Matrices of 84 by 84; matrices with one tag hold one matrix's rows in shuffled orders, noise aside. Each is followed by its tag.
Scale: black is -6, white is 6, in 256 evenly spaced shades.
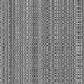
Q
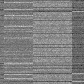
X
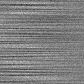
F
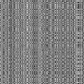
Q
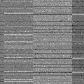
X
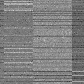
X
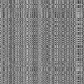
Q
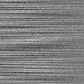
F
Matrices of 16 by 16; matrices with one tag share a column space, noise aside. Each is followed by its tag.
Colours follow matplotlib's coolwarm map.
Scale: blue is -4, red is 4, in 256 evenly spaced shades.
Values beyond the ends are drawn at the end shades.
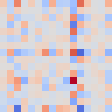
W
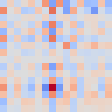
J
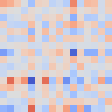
W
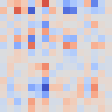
J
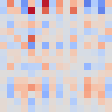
J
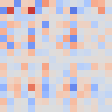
J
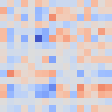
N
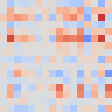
N
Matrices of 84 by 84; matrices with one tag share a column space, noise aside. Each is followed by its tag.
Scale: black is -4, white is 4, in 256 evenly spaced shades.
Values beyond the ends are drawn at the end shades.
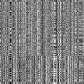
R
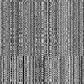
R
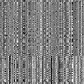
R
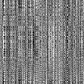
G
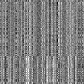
R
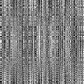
G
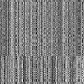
R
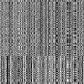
R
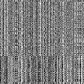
R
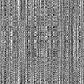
G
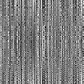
G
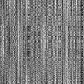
G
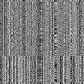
R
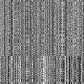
R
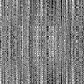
G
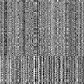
R
